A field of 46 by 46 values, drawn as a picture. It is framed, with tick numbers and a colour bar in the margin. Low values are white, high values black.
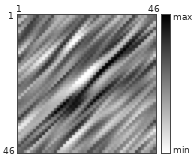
No row or column stands out. The halves do not mirror each other. No overall slope runs across the table. The values follow a bell shape. The grain runs diagonally up to the right. Overall the values sit about 50% of the way up the scale.
